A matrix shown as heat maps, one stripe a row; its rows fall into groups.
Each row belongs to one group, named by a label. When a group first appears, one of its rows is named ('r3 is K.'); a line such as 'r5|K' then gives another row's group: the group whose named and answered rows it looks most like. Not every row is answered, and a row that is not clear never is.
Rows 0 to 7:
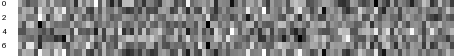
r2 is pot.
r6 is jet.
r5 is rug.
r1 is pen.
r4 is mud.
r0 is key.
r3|jet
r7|pen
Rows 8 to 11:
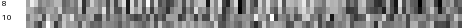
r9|key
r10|pen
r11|pot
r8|key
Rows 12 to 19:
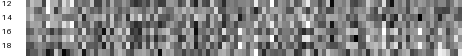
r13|pot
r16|mud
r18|mud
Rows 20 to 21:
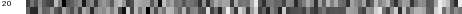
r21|mud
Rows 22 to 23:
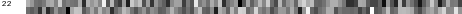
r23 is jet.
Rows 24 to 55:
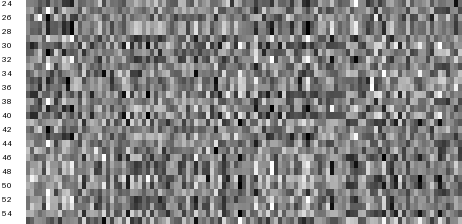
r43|rug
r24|rug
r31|jet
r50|key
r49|key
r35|jet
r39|rug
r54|key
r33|pot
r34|mud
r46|key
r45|jet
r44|pot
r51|pot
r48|pen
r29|pen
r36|jet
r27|rug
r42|jet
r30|mud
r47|pen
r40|mud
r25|pot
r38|pot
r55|mud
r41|key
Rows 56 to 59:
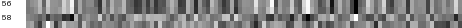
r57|pen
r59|pot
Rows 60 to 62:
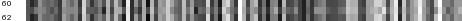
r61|mud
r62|mud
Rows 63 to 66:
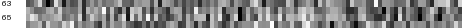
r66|pen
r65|key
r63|jet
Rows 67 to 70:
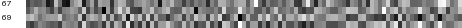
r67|jet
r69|key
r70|mud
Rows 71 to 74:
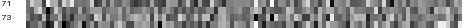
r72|jet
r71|pen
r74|jet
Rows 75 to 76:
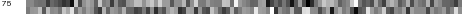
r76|pen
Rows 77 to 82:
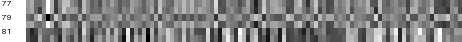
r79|jet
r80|pot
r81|mud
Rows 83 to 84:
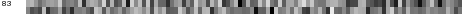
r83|key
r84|rug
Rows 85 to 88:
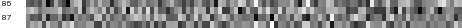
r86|key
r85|jet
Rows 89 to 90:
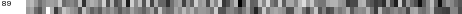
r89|key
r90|pot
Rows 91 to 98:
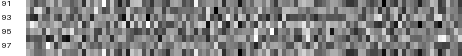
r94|key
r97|pot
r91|key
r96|jet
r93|mud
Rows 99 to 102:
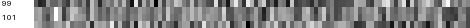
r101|pot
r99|mud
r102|key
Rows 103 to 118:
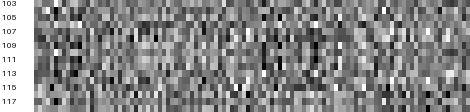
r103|pot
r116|key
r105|rug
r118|key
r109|rug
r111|rug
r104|jet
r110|pot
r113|jet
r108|mud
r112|rug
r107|mud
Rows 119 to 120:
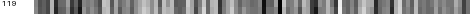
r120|rug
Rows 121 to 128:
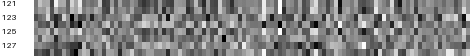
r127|rug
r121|pen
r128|jet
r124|rug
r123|jet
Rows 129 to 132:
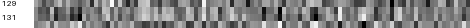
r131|rug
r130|rug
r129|key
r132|pen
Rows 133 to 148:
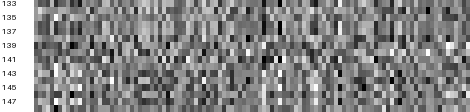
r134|key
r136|rug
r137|rug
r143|pen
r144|key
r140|mud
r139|jet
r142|pot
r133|rug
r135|pot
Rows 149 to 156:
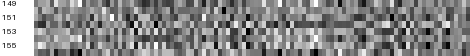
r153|key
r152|mud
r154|pen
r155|key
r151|key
